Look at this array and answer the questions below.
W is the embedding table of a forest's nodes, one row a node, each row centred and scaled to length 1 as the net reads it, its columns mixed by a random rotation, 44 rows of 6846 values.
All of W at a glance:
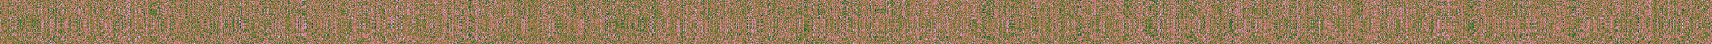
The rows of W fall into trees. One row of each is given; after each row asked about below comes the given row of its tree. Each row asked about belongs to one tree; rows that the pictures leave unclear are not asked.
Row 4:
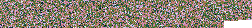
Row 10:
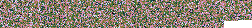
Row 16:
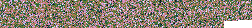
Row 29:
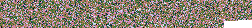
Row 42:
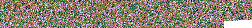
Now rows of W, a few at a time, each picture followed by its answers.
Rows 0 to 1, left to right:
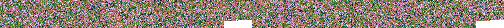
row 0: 16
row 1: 4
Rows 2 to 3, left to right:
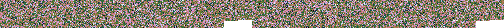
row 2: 29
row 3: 4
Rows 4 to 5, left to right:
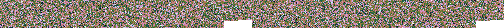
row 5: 10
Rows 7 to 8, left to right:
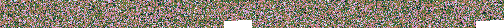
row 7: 16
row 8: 42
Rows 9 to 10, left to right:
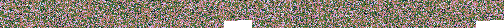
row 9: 10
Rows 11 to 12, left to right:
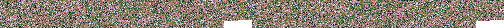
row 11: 4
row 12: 10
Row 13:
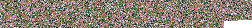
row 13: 4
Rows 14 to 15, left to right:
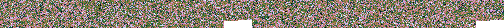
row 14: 4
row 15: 29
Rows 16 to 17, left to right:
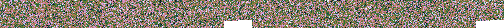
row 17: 42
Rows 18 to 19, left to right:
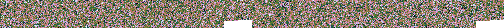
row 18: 42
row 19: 29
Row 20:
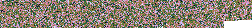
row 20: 16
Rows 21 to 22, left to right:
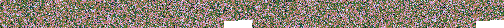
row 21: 29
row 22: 29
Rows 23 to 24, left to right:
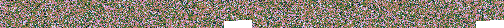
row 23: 16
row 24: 16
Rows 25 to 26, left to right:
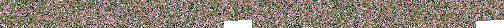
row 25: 29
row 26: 16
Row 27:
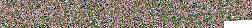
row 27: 16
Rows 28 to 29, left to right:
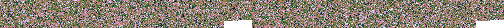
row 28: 16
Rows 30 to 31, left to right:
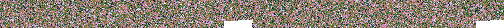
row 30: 29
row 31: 29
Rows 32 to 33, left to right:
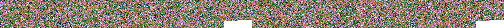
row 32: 10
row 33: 16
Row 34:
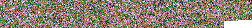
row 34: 16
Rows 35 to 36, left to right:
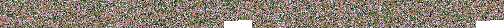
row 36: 10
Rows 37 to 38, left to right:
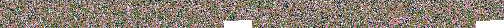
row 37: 10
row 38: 4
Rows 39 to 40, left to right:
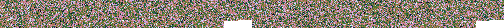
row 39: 4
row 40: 10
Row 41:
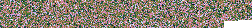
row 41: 29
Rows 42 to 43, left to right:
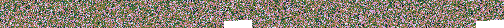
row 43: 29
